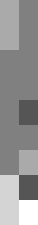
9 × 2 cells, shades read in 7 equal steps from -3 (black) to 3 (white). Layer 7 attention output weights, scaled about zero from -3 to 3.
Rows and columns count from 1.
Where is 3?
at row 9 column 2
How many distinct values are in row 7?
2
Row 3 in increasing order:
0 0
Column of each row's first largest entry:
1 1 1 1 1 1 2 1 2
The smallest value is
-1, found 2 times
